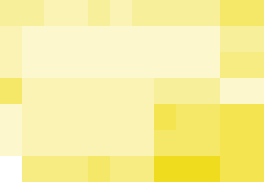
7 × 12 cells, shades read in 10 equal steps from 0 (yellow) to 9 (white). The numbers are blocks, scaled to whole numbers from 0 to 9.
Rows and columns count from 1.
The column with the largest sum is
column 1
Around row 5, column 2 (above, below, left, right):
6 6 7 6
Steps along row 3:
up same same same same same same same same down same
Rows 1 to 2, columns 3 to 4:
6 6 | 7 7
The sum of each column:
43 41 42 42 40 42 41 29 30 30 25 25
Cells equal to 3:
9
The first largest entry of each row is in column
3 2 2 11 1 1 1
